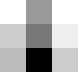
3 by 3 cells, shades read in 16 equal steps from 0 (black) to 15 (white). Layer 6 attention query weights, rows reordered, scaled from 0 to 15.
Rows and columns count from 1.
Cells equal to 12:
2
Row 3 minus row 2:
-1 -7 -2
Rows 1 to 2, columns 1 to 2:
15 9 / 12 7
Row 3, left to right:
11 0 12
